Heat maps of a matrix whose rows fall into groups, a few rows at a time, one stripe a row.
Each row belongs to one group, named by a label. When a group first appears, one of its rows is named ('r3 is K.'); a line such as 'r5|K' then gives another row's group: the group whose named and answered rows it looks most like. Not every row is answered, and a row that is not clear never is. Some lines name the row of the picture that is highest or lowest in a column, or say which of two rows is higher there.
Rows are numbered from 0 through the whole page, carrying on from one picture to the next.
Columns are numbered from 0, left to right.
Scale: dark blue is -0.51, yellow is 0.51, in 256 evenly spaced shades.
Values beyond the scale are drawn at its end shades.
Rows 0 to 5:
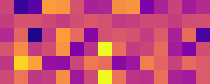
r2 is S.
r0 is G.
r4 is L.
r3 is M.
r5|M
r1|L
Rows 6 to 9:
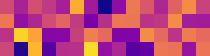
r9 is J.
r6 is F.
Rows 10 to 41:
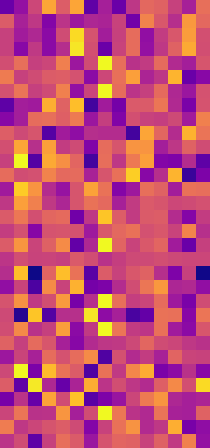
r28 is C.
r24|L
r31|M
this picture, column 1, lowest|32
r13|F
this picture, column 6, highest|32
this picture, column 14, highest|37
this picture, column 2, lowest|29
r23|L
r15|G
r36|S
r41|S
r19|L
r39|M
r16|M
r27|M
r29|S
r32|J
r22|G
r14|M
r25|M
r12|F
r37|J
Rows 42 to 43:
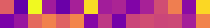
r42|J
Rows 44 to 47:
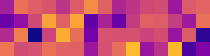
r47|G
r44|L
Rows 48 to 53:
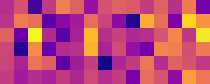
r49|L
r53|L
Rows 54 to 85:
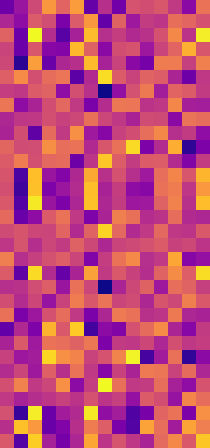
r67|J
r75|F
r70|M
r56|J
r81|M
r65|M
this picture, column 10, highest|84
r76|G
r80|C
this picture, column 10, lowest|79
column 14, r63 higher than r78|No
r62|L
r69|G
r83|J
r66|J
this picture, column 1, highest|84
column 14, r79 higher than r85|No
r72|G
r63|C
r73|J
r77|C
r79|G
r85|J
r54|C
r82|L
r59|M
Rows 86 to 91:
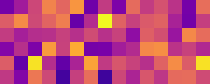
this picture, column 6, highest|90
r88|L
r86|C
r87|M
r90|J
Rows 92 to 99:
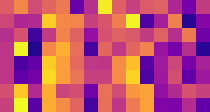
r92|M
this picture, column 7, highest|92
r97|G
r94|S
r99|S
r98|S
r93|G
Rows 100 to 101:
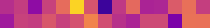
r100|F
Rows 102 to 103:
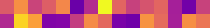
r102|M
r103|L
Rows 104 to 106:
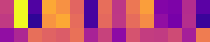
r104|S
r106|C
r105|S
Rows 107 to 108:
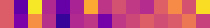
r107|J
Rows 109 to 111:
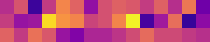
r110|G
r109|S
